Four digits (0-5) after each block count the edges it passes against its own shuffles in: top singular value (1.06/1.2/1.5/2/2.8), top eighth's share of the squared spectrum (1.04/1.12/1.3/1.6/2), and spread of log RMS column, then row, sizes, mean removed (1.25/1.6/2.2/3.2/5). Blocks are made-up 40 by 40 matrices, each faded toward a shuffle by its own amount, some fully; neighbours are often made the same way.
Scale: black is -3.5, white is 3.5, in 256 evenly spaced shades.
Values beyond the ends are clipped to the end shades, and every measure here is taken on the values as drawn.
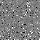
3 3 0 1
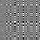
5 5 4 3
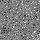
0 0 0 0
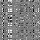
4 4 3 2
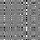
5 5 3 2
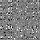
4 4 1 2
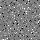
0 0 0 0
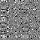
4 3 1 2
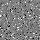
0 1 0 0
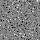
0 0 0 0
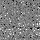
2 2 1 0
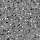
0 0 0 0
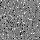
1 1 0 0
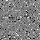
3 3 0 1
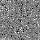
2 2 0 0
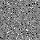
2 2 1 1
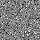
1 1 0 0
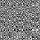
4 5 3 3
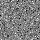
1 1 0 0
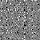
3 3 2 1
